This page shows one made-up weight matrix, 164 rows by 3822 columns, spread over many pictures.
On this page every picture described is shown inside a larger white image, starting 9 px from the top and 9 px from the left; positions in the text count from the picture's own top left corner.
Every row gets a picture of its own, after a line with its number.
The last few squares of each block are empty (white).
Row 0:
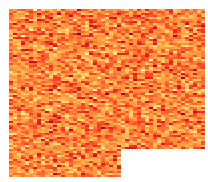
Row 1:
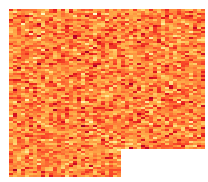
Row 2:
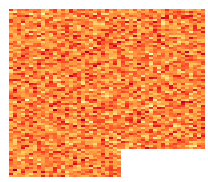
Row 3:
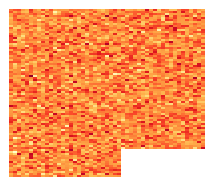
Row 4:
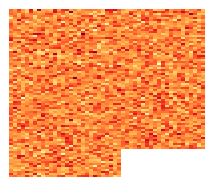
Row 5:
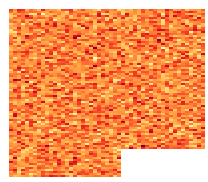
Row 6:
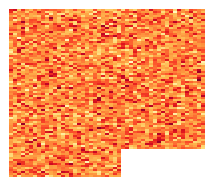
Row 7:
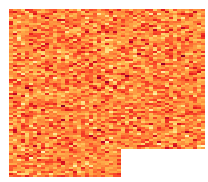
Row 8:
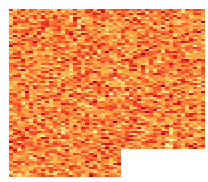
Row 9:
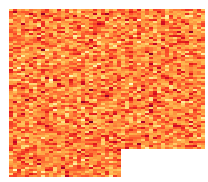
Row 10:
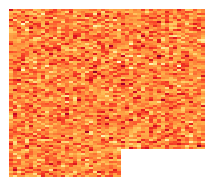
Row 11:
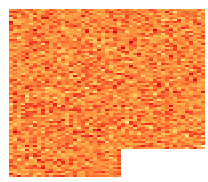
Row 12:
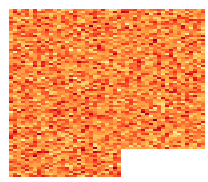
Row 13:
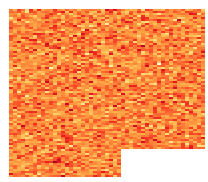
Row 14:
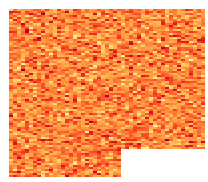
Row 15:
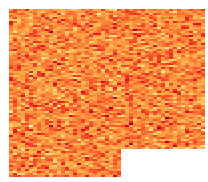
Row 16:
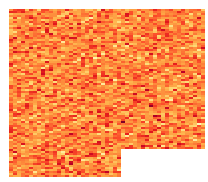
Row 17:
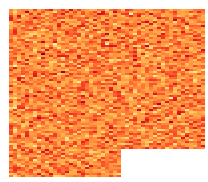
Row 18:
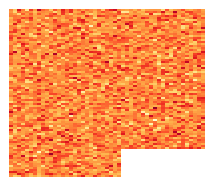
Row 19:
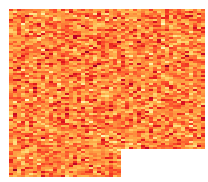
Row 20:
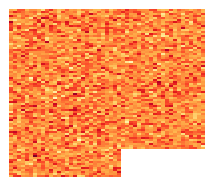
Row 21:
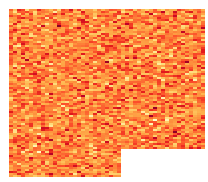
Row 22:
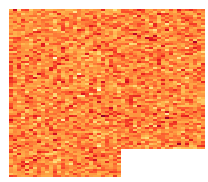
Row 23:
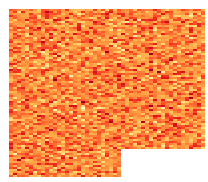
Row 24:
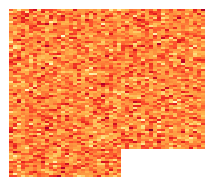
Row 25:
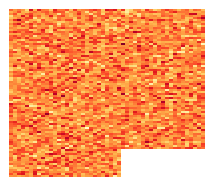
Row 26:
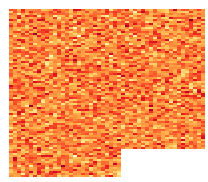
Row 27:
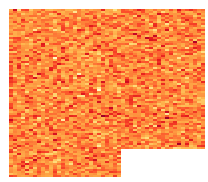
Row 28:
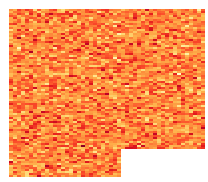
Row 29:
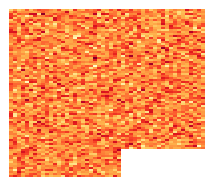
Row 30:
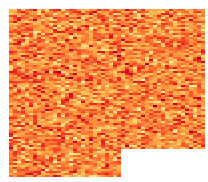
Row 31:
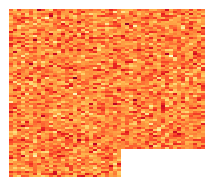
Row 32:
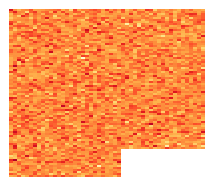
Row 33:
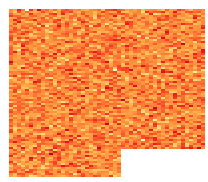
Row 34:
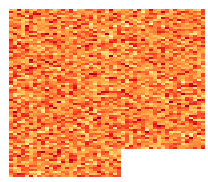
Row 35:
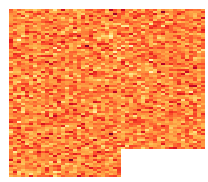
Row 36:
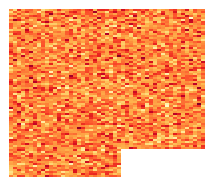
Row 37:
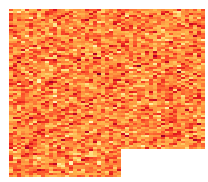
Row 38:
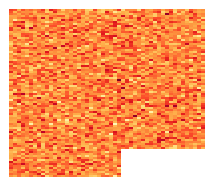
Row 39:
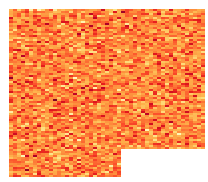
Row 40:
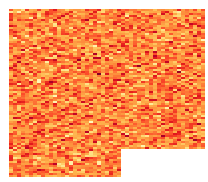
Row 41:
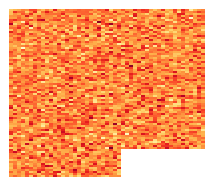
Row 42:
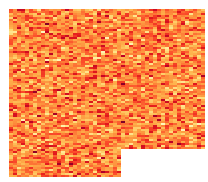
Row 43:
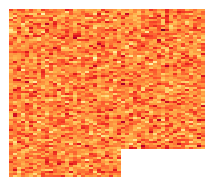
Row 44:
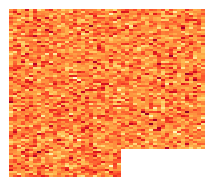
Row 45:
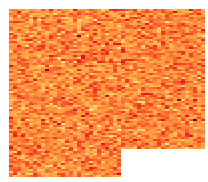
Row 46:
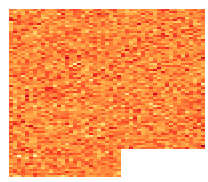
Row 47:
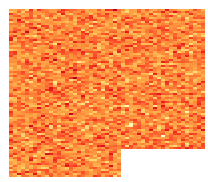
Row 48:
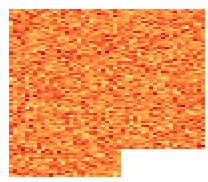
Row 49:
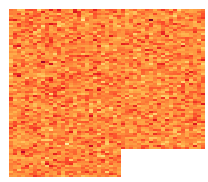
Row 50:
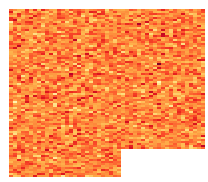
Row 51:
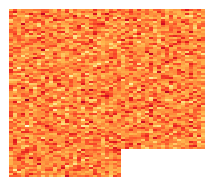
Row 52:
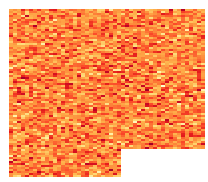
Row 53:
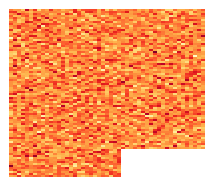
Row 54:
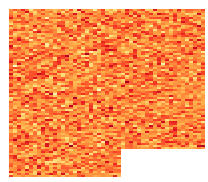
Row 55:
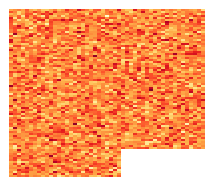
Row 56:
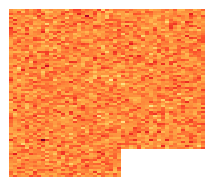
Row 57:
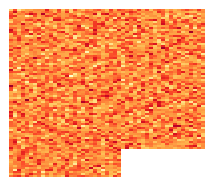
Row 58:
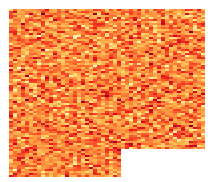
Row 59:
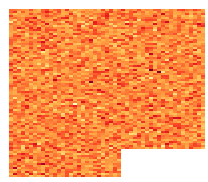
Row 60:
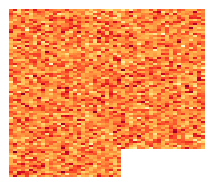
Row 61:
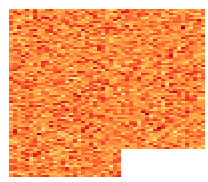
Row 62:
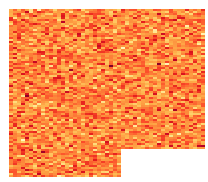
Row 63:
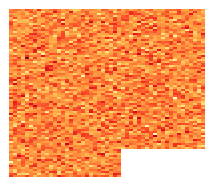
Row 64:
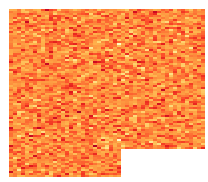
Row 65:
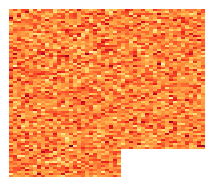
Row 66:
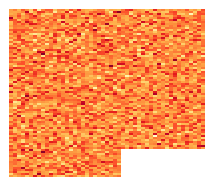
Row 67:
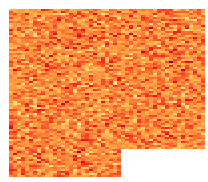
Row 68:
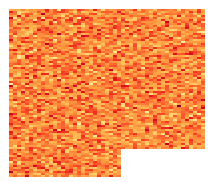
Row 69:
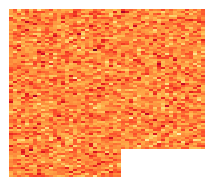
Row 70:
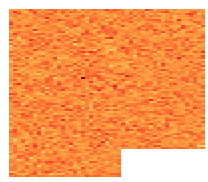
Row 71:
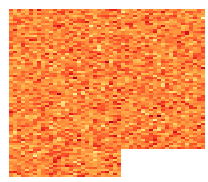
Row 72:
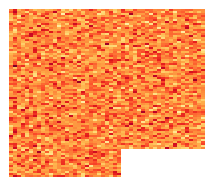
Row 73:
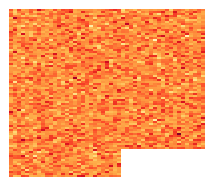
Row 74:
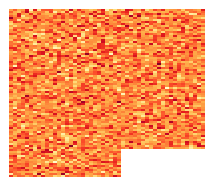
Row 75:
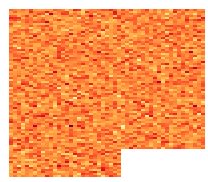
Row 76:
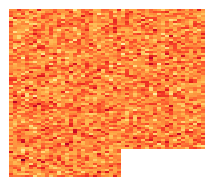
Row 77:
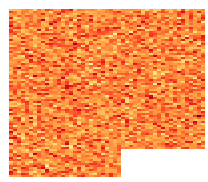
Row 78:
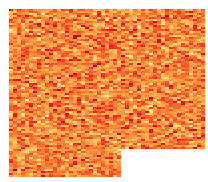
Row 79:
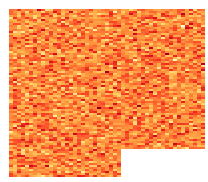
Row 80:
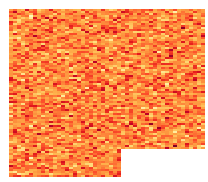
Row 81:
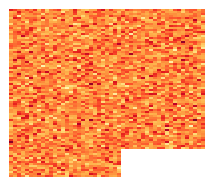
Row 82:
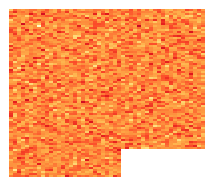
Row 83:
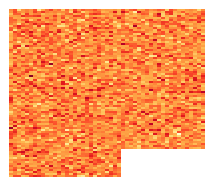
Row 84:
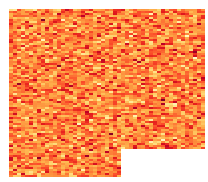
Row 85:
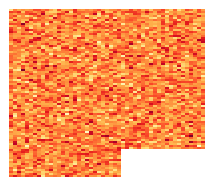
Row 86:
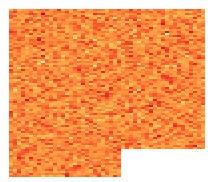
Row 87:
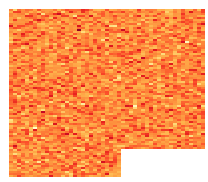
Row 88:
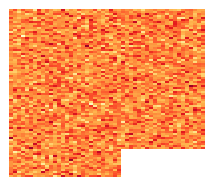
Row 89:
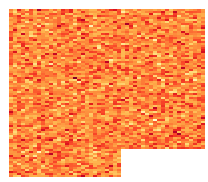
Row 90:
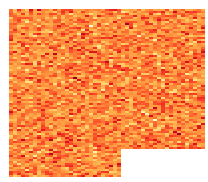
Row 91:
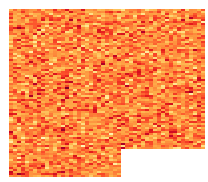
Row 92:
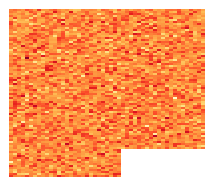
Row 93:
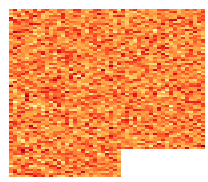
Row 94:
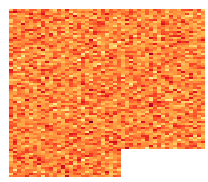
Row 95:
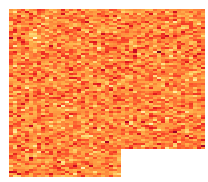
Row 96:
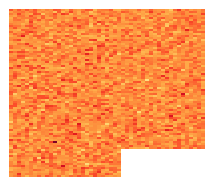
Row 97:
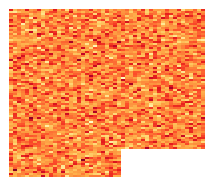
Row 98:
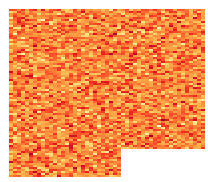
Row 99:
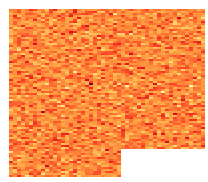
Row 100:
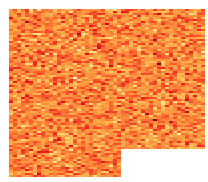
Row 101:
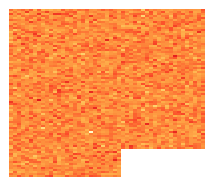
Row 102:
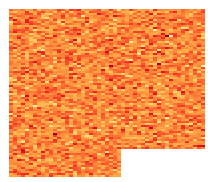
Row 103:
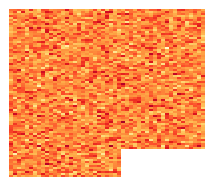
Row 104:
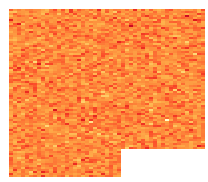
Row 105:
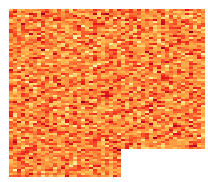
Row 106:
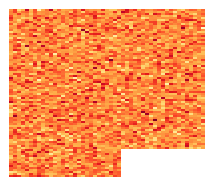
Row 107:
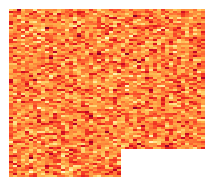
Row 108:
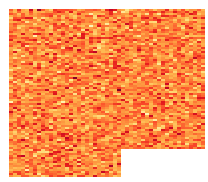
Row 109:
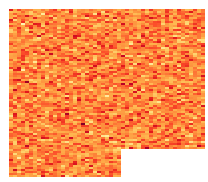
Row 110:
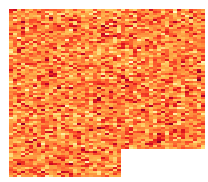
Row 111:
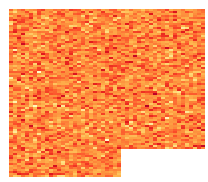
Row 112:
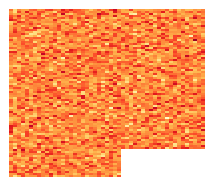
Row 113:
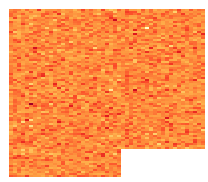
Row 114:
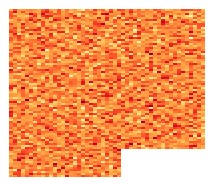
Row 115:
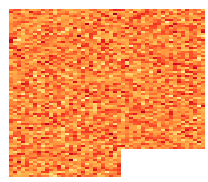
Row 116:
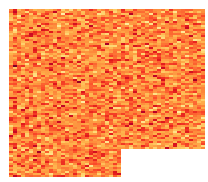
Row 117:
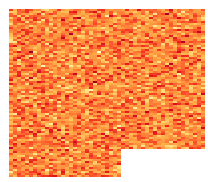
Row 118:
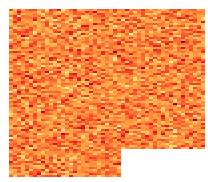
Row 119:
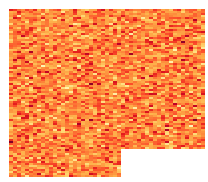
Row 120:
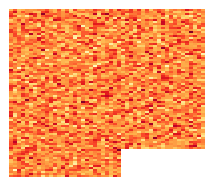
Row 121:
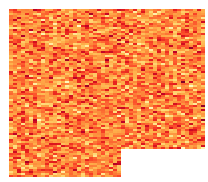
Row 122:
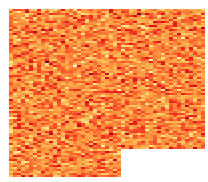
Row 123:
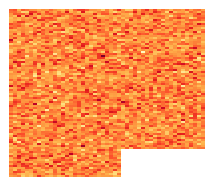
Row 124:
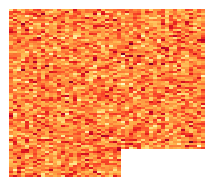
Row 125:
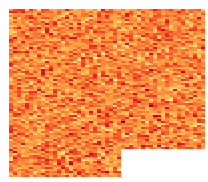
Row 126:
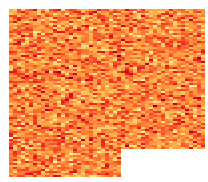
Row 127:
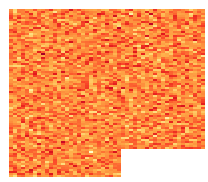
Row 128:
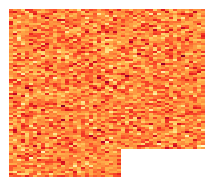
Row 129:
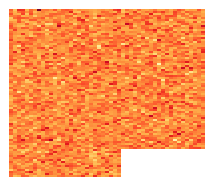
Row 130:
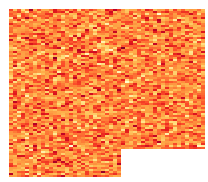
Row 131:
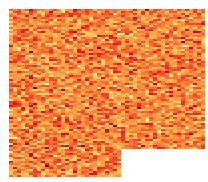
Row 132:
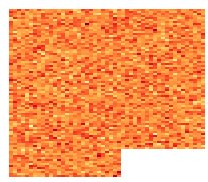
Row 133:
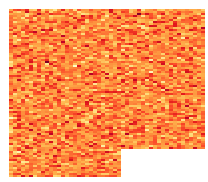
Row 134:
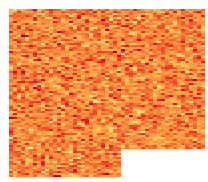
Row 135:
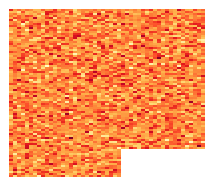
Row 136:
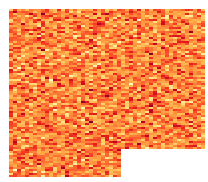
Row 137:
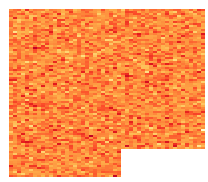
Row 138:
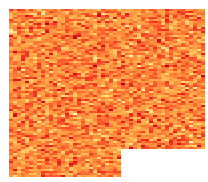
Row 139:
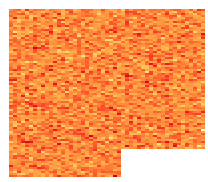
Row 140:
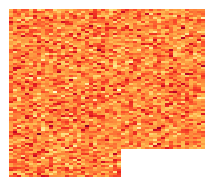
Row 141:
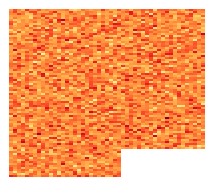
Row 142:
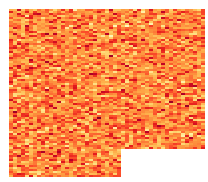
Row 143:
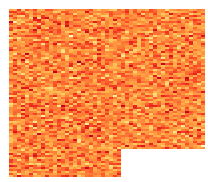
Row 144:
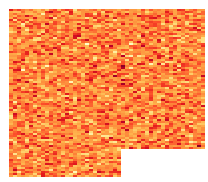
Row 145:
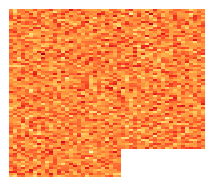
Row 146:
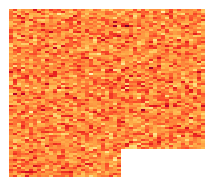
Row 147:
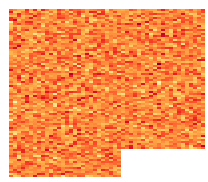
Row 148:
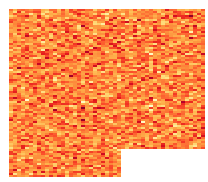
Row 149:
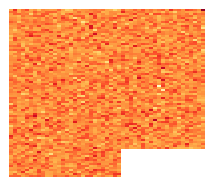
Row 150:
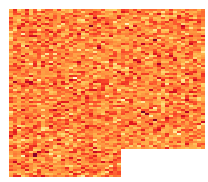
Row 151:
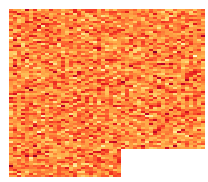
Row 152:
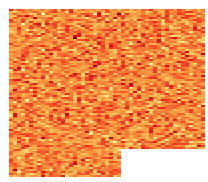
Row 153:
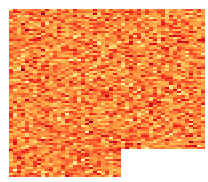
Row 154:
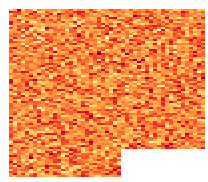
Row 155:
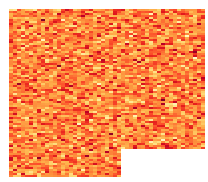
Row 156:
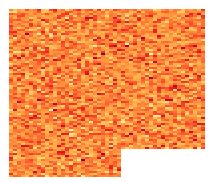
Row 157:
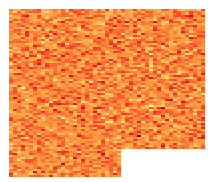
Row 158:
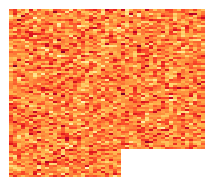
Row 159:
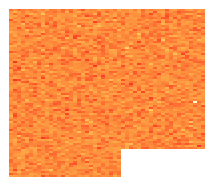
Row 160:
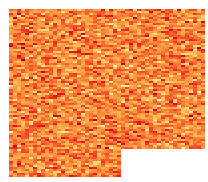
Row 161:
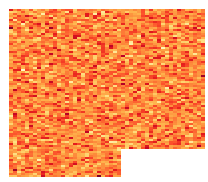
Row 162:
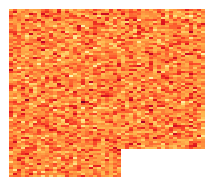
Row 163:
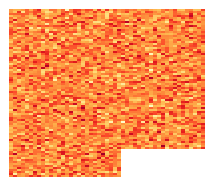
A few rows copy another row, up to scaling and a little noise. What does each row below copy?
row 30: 126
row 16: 125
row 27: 22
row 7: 128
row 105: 120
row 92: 63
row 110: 6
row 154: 107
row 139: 137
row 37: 40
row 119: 81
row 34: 142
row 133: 122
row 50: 147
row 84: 155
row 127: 145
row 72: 116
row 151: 53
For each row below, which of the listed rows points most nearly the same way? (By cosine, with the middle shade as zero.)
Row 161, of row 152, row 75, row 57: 152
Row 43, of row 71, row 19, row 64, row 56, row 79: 19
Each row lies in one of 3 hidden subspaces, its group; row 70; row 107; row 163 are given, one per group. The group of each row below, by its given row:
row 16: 163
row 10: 163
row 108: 70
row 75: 107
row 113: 70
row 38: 107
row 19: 163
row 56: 163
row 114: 163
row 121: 107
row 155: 107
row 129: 70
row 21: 70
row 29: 163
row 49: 70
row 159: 163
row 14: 163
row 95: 70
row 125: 163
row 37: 163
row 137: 70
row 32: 70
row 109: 163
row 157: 163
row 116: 70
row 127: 70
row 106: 70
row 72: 70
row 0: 107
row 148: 163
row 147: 70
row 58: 163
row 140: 70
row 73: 70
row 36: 107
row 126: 107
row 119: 107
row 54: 70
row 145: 70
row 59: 163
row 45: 107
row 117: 107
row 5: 163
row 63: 70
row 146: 107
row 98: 107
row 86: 163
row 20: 70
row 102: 70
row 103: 163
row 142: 107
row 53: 70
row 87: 107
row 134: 107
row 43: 163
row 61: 70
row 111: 70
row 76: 70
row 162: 163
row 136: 163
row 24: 107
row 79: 70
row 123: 107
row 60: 107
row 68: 107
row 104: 163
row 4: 70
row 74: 70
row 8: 107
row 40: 163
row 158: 70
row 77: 107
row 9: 163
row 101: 107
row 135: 163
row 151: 70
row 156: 163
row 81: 107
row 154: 107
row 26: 107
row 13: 70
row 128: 70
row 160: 107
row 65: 70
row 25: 70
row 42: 163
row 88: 107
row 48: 70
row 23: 163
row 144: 163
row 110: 107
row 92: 70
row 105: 163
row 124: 163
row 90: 70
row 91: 107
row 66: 70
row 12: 70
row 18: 70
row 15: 70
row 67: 107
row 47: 70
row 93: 70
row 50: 70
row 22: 70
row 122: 107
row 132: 70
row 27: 70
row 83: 70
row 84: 107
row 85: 163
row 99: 107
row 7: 70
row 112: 70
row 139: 70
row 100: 70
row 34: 107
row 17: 70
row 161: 163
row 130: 70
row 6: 107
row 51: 163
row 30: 107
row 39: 70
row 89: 70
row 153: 163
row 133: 107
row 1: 163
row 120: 163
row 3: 107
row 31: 70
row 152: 163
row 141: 70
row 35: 107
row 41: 107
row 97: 163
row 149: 70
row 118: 107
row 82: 163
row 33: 70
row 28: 107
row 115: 107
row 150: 70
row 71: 70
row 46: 70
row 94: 163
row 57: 163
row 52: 107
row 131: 107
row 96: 107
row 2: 163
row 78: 163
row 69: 70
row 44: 70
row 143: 70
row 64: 107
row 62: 70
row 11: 70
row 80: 70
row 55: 107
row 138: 163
